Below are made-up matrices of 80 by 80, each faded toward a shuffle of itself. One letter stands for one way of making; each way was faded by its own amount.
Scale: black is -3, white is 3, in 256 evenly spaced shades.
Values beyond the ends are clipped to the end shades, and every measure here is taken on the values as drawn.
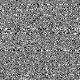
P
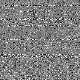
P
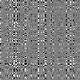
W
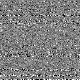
P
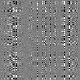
W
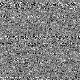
P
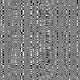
W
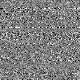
P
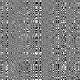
W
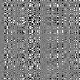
W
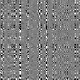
W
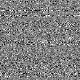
P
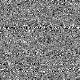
P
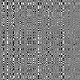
W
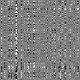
W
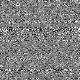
P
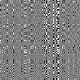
W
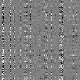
W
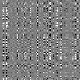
W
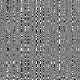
W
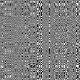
W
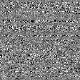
P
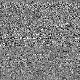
P
